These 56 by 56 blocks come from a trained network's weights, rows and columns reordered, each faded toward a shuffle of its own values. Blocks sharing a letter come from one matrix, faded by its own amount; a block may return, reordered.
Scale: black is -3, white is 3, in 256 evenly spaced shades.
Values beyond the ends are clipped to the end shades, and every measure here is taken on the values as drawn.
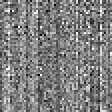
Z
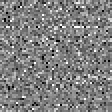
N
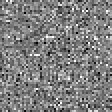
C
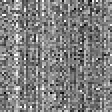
Z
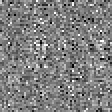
C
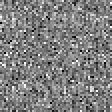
C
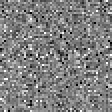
C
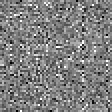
C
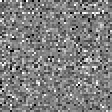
N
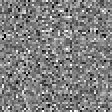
C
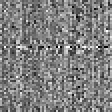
Z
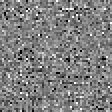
C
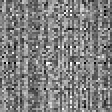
Z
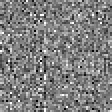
C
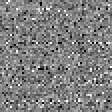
N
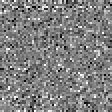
N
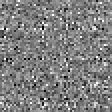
C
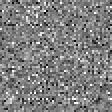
N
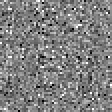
C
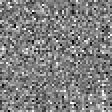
C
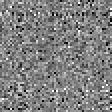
C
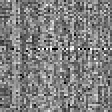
Z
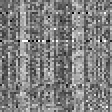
Z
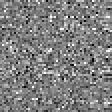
N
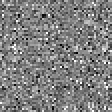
C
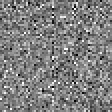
C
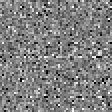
C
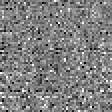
N
